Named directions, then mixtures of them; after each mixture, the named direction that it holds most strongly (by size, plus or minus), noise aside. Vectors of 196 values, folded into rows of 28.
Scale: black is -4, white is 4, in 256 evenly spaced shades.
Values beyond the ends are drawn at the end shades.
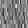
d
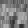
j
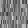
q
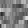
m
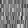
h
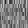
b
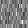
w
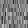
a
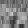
j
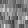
j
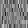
a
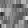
m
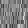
h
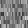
m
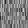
b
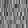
d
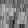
j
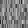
q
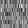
w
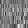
h
